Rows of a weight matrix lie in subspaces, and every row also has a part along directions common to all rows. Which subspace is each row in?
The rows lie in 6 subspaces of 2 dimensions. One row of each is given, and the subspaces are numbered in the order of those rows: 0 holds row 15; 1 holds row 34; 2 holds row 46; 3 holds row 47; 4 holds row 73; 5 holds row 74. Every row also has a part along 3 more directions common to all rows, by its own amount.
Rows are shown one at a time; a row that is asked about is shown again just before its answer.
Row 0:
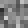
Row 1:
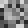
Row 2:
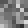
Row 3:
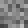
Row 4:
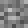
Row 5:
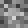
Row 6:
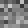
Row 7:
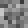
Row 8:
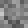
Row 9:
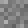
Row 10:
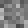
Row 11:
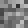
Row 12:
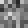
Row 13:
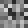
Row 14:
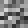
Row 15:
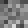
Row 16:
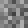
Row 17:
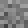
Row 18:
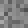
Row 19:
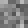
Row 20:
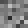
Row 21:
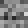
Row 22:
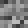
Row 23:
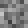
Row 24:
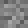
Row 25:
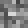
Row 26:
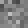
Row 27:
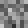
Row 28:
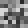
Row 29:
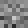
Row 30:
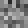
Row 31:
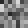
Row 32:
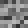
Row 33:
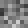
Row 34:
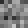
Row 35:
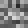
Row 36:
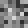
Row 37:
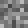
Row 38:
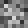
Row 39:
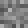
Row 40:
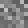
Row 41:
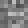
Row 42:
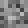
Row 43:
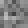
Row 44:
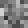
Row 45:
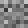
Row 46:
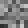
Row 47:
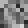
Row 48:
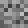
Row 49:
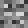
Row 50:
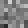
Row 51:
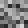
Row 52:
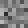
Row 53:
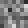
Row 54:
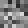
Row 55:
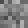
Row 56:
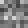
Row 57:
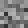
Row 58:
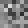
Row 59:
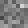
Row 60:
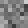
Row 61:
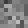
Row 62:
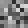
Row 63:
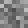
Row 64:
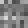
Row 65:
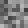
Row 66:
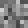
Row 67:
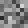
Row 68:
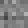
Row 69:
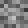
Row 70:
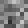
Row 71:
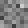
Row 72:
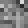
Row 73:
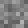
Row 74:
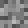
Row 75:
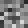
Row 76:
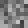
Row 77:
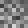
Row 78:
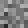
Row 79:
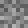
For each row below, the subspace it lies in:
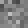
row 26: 1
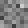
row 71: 4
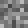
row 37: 3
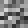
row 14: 4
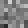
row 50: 2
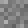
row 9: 0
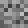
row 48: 0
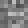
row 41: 1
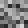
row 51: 2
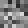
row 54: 2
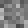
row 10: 3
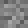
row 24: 5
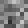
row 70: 4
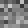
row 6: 0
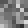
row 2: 3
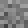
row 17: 2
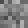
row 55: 1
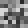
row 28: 3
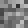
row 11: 4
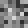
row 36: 4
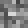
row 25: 1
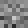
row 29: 5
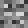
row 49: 3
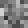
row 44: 3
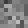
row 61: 5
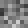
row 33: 3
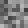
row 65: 4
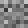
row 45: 0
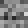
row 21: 1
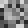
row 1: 3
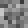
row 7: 3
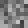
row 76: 4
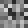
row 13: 0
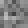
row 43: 1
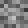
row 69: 5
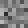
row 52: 2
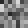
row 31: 1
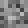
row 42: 4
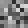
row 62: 4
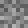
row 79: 5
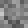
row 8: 3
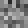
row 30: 2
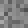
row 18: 2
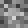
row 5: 5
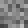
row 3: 2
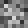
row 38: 5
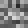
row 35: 2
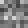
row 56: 1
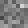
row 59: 4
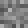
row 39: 2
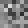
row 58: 0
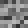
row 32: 5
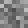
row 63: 5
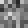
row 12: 1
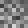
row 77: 5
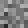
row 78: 2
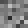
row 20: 5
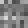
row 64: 1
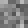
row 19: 0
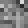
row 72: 0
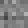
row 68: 1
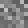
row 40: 0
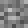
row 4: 4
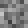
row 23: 3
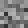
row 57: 2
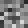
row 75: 4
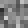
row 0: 3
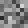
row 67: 4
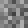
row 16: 0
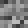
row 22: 5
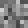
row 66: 3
